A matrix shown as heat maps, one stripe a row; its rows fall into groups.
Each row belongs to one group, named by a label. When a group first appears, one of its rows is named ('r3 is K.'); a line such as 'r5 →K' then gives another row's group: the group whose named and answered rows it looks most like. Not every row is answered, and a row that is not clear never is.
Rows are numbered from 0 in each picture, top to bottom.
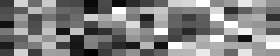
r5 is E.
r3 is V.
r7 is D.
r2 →V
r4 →V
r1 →E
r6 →D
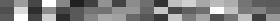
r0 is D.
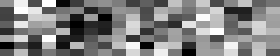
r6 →V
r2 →E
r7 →V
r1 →E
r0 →D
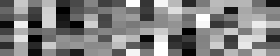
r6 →V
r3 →D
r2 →D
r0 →V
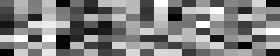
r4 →E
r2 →V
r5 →D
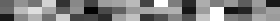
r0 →V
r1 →E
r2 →E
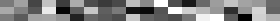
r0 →V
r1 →D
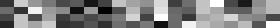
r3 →D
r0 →E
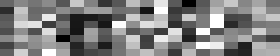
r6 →E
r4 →D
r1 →V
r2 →E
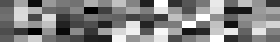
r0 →V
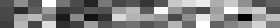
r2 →E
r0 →D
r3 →D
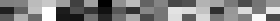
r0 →E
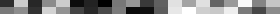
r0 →D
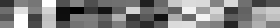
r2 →D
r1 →E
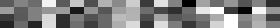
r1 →E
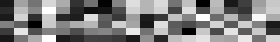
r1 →E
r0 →E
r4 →V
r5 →D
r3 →V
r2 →D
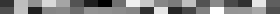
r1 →V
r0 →E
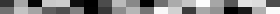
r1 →E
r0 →D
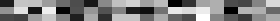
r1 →D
